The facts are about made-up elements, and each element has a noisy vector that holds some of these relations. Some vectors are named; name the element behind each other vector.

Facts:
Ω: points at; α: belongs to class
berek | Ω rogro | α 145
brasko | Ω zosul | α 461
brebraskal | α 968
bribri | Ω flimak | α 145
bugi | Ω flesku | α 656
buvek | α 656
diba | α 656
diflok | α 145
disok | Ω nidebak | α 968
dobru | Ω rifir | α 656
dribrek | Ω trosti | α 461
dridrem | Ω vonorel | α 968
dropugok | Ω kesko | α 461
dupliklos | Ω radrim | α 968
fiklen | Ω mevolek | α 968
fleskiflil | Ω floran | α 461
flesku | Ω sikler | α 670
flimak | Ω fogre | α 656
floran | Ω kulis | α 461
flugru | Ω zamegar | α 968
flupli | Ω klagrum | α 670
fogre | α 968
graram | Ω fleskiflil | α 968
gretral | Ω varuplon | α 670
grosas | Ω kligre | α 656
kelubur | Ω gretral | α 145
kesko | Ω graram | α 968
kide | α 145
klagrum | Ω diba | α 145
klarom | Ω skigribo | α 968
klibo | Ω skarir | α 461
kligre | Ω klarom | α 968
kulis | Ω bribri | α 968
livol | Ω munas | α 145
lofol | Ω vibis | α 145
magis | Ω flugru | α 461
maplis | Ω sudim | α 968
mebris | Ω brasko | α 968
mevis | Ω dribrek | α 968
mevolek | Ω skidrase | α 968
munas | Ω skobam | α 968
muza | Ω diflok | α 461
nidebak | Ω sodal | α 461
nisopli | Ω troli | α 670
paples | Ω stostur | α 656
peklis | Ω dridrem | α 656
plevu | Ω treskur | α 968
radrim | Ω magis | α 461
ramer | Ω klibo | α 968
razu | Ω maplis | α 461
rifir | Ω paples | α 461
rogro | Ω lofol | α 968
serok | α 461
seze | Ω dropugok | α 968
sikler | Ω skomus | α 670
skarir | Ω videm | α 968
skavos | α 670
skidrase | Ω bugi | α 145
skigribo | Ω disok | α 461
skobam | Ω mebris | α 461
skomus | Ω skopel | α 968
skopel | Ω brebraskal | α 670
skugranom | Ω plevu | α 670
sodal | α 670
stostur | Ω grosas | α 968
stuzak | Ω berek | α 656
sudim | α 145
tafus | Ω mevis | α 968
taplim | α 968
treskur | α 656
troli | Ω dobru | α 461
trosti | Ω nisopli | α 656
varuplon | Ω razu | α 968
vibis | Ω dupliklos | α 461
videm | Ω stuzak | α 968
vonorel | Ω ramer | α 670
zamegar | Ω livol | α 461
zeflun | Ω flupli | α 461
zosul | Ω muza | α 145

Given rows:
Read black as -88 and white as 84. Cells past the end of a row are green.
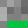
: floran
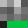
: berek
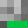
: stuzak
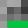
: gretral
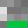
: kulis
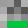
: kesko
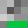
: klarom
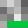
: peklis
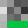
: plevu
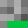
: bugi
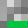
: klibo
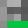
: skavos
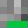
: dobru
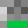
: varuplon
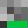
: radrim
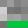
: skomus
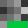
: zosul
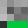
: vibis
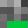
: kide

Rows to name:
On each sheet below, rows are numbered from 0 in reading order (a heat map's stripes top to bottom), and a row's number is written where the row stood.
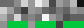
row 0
tafus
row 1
vonorel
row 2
bribri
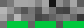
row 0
dribrek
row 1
sudim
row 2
livol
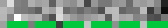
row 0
dridrem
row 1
grosas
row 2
rogro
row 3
muza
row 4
mevolek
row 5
flupli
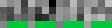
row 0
kelubur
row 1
klagrum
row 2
trosti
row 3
fiklen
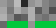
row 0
flimak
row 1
razu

